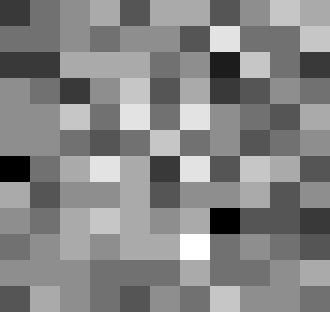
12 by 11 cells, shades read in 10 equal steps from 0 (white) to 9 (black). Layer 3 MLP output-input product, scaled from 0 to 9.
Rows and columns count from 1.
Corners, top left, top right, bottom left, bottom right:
7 3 6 5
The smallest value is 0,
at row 10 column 7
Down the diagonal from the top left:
7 5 3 4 1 2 1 4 6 5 3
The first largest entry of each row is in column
1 7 8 3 10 4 1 2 8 11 4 1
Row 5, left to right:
4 4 2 5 1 5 1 4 5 6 3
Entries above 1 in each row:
11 10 11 11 9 11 9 11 11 10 11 11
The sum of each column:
62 57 46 47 44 54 38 61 52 55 55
